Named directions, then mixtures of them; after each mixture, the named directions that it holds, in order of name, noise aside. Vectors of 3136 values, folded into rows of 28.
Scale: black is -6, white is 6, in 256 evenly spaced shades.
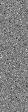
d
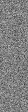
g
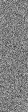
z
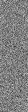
z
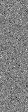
d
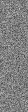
d, g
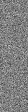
g, z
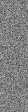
d, g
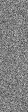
g, z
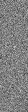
d, z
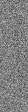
g, z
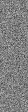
d, g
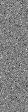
d
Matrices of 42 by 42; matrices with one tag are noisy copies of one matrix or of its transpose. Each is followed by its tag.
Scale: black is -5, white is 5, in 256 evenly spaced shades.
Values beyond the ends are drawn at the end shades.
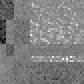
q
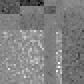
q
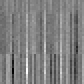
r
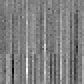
r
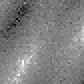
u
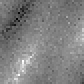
u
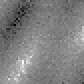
u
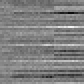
r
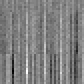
r
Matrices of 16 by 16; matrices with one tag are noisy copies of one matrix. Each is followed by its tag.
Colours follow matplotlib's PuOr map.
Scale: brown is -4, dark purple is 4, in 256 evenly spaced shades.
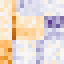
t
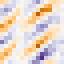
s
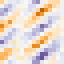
s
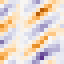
s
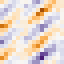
s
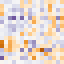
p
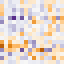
p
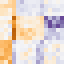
t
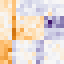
t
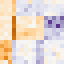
t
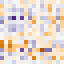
p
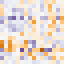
p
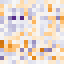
p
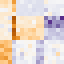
t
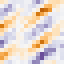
s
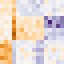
t
